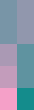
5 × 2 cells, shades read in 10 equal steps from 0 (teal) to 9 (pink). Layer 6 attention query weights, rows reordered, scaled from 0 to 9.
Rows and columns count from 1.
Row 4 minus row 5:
-2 3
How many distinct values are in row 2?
2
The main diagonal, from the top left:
4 5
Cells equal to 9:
1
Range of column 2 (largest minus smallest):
5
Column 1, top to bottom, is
4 4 6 7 9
